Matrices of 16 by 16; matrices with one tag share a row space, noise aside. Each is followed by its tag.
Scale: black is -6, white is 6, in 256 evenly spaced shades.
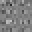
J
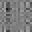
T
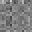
J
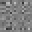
J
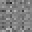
J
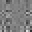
T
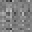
J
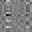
T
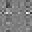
T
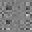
T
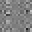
T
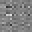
J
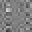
T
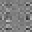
T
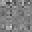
J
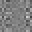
T
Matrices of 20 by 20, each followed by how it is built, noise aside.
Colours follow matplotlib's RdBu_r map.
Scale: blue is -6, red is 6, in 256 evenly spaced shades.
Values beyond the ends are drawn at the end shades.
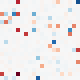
sparse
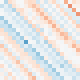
Toeplitz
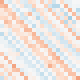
Toeplitz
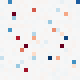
sparse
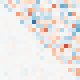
upper triangular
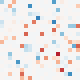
sparse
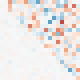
upper triangular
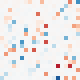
sparse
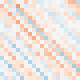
Toeplitz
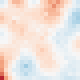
smooth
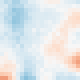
smooth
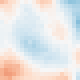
smooth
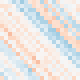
Toeplitz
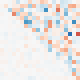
upper triangular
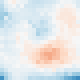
smooth
